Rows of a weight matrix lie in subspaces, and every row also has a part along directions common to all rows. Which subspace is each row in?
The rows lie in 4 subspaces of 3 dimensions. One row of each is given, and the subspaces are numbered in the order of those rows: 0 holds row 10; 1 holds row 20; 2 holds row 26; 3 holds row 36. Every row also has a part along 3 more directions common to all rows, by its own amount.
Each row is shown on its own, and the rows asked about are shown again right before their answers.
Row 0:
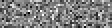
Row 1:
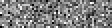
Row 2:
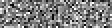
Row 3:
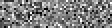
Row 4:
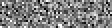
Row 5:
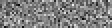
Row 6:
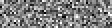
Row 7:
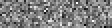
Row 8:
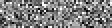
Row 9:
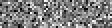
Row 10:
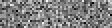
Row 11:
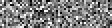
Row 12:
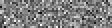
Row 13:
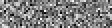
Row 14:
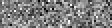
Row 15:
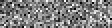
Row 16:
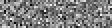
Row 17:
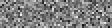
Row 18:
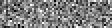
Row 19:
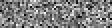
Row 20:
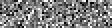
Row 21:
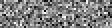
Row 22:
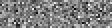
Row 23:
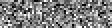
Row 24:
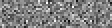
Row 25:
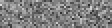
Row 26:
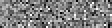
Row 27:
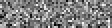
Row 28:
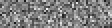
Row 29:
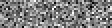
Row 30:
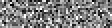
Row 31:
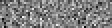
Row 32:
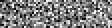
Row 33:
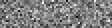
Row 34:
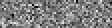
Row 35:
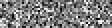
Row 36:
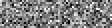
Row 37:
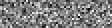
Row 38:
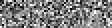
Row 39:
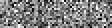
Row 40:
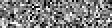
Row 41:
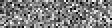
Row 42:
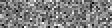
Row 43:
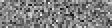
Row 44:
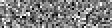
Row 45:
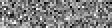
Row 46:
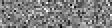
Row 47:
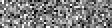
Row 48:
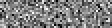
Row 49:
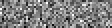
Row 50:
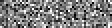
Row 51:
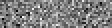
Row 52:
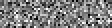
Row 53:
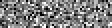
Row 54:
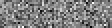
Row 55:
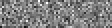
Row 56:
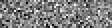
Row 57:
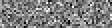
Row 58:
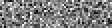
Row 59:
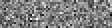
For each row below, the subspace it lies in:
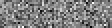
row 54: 2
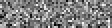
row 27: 2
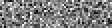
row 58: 0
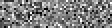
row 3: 0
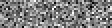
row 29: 2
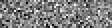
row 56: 2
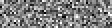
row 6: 1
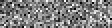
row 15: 1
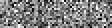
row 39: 3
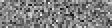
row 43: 3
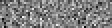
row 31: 0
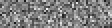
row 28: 1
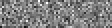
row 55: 3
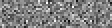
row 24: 3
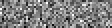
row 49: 3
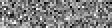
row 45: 3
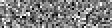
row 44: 0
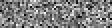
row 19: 2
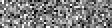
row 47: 3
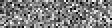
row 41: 1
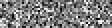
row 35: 2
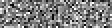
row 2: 0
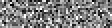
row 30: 0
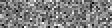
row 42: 2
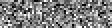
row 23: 0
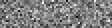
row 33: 2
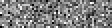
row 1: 3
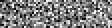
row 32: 1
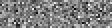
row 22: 2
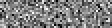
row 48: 2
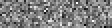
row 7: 1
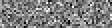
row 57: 3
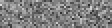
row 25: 0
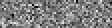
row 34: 3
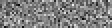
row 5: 1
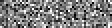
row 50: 2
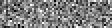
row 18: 1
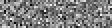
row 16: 1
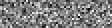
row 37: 0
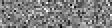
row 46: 3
